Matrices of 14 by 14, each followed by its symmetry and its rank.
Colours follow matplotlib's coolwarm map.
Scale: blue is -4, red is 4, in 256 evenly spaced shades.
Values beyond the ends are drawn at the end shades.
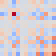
symmetric, rank two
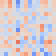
neither, rank three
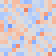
antisymmetric, full rank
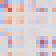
symmetric, rank two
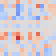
neither, rank three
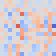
neither, rank three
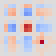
symmetric, rank two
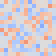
antisymmetric, full rank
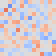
antisymmetric, full rank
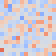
neither, full rank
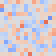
neither, full rank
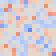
symmetric, full rank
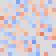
antisymmetric, full rank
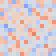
symmetric, full rank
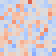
neither, full rank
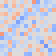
symmetric, full rank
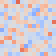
neither, full rank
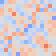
symmetric, full rank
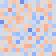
symmetric, full rank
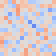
neither, full rank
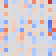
neither, rank three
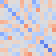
symmetric, full rank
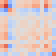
symmetric, rank two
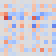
neither, rank three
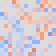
antisymmetric, full rank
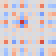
symmetric, rank two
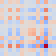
symmetric, rank two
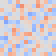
antisymmetric, full rank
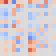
neither, rank three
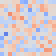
neither, full rank
